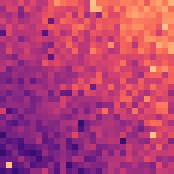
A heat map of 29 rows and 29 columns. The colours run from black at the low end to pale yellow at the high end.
Overall the values sit about 50% of the way up the scale. The ninth with the highest average is the top right. No row or column stands out. The bottom left is the ninth with the lowest average. There are no regular stripes. Neither half mirrors the other. There is an overall slope up to the top right.
